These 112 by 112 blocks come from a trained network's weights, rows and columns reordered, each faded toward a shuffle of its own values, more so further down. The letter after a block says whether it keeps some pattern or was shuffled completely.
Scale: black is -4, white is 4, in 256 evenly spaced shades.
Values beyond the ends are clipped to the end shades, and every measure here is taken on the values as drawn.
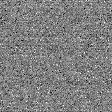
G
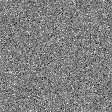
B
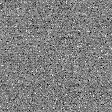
G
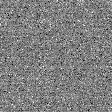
G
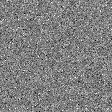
B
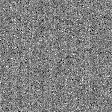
G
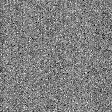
G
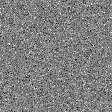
B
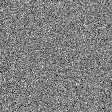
B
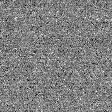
G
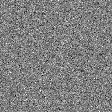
G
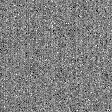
G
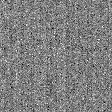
G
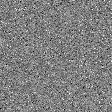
B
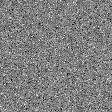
B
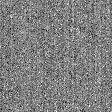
G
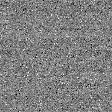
G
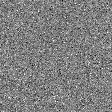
B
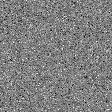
B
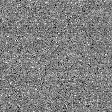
G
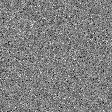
B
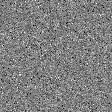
B
